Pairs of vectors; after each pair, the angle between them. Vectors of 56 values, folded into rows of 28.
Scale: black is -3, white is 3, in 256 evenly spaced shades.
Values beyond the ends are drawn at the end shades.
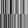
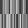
partly opposed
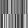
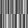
orthogonal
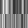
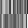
partly aligned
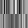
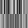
nearly parallel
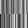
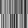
nearly opposite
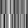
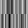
nearly opposite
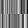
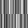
partly opposed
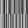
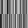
partly opposed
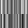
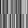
partly aligned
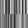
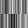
partly aligned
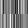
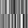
orthogonal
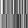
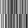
partly aligned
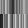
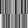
partly opposed
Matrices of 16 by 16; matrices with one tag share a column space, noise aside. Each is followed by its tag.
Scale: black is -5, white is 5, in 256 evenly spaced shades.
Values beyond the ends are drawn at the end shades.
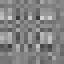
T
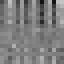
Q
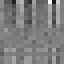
Q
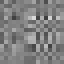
T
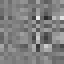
T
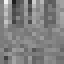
Q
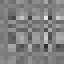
T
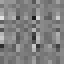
T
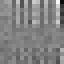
Q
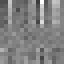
Q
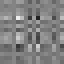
T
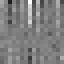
Q
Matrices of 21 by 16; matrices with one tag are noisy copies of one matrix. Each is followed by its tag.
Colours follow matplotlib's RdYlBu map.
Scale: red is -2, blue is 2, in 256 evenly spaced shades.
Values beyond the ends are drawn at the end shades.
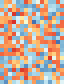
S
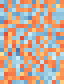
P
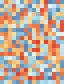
S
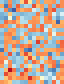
P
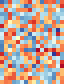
P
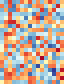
P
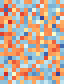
S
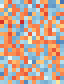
S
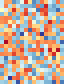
S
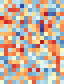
S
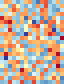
S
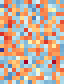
S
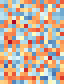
P
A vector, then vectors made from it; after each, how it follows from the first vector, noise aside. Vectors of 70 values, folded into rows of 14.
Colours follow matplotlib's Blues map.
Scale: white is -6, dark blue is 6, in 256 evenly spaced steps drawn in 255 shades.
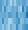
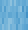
shrunk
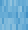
shrunk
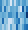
scaled up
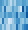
scaled up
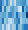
scaled up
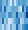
scaled up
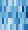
scaled up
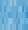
shrunk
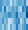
scaled up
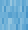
shrunk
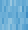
shrunk
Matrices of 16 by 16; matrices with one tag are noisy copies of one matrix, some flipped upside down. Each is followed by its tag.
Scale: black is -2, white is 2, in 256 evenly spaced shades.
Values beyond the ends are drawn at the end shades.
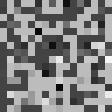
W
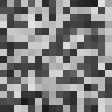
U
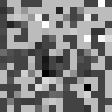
W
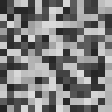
U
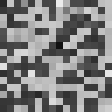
U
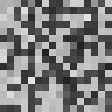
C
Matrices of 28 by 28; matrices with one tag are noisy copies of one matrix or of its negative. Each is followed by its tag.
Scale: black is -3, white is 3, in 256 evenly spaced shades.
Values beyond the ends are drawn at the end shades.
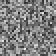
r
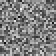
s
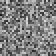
r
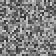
r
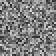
s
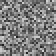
s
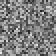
r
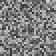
s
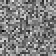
r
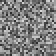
s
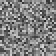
s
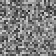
r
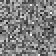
r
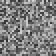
r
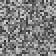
r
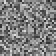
s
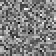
s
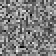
r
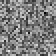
r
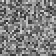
r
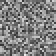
s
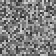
r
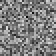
s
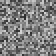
r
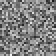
s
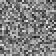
s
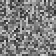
r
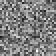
s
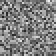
s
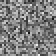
r
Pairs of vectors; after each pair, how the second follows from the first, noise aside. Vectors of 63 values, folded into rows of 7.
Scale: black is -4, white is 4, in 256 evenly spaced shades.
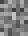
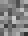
reversed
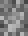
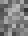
reversed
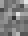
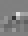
partly zeroed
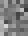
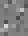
partly zeroed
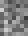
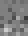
partly zeroed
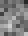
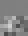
partly zeroed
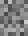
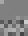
partly zeroed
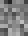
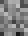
reversed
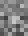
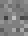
partly zeroed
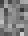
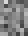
reversed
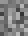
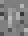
partly zeroed
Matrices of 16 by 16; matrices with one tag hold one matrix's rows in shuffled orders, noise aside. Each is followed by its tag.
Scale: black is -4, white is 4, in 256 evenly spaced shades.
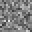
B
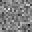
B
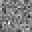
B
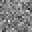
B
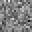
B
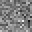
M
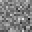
M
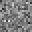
B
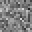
M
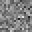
M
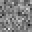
B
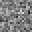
M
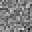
M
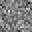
B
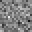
B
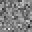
B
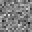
B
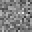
M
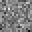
B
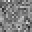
B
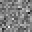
B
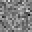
B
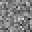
M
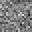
M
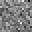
M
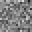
M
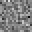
B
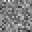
B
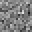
M
